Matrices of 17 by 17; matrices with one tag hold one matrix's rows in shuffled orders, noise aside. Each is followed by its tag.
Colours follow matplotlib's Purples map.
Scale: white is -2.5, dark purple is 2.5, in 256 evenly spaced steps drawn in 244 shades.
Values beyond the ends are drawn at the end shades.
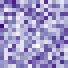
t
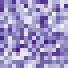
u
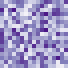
u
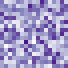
t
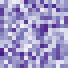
u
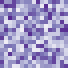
t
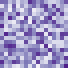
t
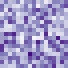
t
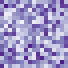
t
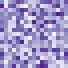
u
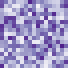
t
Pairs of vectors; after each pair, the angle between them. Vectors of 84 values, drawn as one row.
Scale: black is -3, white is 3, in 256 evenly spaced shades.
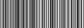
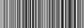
orthogonal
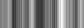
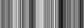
nearly opposite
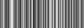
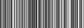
orthogonal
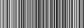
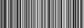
nearly opposite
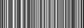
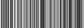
orthogonal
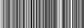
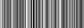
partly aligned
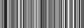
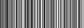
orthogonal
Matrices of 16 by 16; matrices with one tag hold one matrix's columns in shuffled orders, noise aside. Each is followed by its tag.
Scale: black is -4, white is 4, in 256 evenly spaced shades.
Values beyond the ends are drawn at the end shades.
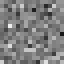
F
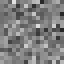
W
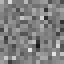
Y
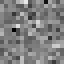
W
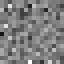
F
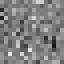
Y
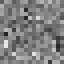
Y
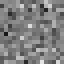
F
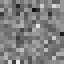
F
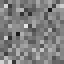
F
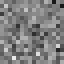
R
